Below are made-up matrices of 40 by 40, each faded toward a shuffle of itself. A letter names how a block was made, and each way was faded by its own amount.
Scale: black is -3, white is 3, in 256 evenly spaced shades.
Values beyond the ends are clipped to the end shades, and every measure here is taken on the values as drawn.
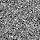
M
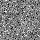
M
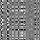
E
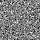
M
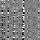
E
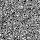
M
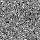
M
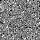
M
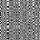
E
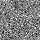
M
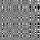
E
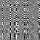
E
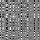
E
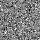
M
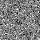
M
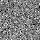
M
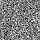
M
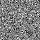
M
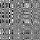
E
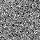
M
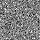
M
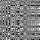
E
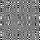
E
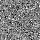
M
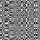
E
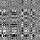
E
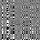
E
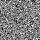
M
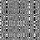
E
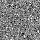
M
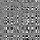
E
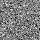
M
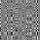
E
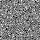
M
